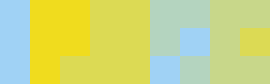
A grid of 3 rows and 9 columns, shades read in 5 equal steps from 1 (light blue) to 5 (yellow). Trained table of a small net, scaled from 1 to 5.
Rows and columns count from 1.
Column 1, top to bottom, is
1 1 1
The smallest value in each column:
1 5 4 4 4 1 1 3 3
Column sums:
3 15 14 12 12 5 5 9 10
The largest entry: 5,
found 5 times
